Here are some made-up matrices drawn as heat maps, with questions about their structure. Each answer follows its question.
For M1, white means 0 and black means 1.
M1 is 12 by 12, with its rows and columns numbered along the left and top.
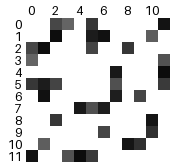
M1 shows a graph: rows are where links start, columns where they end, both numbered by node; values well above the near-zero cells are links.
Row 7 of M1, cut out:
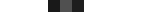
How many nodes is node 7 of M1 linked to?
3
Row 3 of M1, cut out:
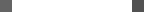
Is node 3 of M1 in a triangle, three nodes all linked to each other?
yes
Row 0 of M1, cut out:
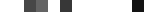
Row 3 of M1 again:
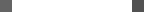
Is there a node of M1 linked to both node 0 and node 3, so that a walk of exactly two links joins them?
yes
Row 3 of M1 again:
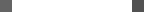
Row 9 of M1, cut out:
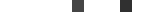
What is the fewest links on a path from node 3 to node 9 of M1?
5
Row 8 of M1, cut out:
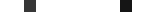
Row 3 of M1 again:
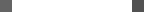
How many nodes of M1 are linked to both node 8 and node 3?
0
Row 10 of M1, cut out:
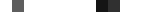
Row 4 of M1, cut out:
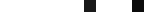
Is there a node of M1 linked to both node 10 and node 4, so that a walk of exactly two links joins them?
no
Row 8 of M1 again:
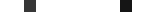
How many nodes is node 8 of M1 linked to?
2
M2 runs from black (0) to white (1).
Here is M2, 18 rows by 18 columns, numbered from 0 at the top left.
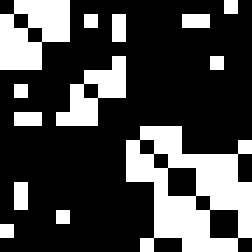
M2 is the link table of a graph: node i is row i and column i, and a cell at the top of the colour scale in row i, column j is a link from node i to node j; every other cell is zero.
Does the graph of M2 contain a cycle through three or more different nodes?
yes
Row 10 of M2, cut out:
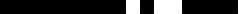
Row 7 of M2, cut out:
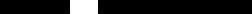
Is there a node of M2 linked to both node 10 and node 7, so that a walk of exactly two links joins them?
no
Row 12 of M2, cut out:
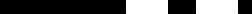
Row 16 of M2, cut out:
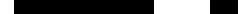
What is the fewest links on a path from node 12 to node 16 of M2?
1
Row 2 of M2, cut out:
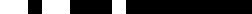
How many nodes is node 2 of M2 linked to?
5
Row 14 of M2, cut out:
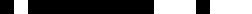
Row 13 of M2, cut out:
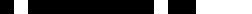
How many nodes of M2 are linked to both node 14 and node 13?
5
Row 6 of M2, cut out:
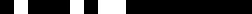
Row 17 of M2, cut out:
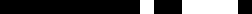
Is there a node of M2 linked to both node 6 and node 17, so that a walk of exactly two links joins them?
no
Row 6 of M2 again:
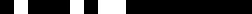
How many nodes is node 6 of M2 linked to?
4
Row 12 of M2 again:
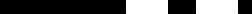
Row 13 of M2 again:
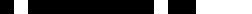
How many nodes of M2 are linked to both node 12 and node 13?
4
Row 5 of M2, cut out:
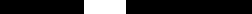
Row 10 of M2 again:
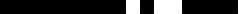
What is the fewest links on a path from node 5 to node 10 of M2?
5
